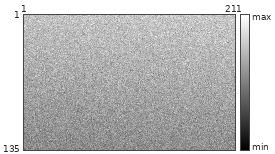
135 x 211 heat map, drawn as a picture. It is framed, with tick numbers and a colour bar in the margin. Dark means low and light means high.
Histogram: bell-shaped. Odd rows or columns: none. Slope: up to the top. Grain: fine. Stripes: none.
